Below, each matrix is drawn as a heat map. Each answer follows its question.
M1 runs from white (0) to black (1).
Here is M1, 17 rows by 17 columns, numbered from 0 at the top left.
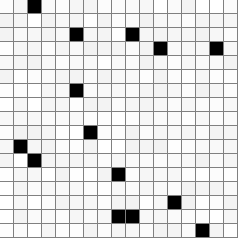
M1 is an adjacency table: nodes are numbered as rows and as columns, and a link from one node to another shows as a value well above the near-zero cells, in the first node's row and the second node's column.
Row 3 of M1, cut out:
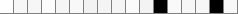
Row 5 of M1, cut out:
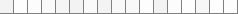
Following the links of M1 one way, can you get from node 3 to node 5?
yes
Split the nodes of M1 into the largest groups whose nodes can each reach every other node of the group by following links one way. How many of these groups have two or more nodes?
0
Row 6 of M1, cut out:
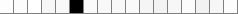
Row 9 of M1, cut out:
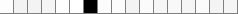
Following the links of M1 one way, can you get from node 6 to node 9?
no
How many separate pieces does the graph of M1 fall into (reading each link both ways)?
5
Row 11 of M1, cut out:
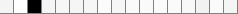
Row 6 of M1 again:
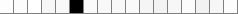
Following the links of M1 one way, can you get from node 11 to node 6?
yes
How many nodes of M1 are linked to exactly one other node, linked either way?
4
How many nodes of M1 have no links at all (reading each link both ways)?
3
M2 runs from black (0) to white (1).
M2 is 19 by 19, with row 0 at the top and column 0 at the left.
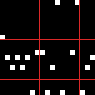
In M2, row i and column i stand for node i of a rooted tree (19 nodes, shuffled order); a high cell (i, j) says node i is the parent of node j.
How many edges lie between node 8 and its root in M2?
2
